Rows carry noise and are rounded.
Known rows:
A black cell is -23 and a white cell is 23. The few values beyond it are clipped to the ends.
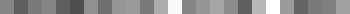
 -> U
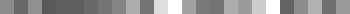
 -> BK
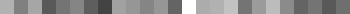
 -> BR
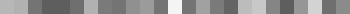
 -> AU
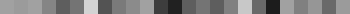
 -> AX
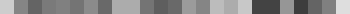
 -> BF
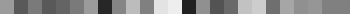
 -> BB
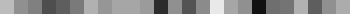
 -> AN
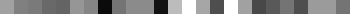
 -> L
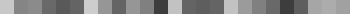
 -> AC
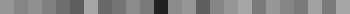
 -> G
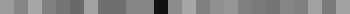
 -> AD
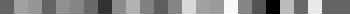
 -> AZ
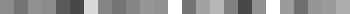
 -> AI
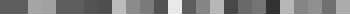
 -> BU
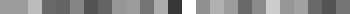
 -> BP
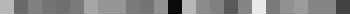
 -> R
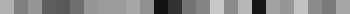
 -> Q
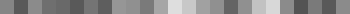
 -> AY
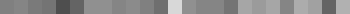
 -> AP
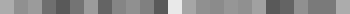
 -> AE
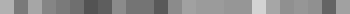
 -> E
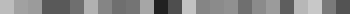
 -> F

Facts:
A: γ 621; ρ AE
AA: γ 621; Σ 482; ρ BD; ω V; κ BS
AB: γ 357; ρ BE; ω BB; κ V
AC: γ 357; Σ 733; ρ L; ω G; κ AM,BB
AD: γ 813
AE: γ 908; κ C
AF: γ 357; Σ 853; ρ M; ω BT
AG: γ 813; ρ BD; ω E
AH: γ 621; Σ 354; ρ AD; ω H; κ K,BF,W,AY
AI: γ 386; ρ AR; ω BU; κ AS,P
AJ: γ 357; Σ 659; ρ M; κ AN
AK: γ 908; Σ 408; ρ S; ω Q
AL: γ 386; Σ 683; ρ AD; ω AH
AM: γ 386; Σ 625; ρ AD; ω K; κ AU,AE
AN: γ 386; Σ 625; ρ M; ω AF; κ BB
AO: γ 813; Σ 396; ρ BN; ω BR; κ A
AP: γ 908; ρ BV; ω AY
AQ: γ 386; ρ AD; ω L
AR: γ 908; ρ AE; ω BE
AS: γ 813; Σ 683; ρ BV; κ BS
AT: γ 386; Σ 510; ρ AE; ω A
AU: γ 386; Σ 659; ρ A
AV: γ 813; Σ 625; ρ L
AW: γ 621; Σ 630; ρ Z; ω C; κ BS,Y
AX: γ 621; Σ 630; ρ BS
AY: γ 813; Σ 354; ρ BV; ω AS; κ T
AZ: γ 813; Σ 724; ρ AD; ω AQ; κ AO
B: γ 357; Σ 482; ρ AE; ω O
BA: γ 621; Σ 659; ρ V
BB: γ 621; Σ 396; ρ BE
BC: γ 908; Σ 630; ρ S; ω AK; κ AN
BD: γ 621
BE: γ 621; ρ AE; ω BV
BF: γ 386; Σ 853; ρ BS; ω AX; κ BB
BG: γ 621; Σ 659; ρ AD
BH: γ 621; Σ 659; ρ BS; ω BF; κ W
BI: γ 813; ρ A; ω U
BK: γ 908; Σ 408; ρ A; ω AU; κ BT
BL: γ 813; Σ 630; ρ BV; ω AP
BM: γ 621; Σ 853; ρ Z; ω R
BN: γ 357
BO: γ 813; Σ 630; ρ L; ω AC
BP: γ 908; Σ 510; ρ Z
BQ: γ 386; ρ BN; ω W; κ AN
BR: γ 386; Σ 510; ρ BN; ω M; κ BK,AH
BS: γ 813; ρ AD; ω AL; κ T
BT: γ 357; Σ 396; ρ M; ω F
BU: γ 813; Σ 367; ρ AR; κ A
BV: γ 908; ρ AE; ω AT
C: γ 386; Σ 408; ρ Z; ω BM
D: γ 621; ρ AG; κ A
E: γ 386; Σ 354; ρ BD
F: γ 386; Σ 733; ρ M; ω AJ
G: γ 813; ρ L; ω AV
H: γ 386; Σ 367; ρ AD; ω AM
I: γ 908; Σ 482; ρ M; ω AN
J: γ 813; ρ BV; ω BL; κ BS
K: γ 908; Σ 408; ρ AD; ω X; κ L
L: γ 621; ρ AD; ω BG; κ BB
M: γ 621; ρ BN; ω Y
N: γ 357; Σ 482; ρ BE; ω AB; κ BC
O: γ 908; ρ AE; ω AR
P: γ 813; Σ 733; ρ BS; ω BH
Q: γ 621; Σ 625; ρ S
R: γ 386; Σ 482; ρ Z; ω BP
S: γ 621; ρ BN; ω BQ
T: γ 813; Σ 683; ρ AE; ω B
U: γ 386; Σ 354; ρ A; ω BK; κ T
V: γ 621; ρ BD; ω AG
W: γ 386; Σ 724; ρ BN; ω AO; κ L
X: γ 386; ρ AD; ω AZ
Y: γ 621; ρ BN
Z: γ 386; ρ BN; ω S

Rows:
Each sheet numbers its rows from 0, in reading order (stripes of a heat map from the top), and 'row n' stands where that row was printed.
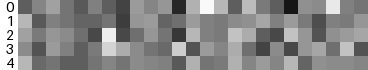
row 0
A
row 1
AH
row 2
BS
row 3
I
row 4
BQ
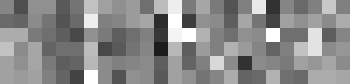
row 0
N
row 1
BL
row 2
AS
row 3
BA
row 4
Z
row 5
P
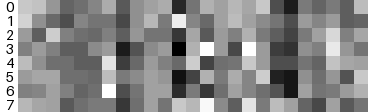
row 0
AM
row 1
W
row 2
D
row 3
BG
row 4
BH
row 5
AV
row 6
BO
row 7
K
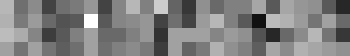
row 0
BT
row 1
AW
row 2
AJ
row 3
S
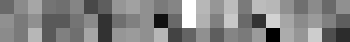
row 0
AT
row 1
Y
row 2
AO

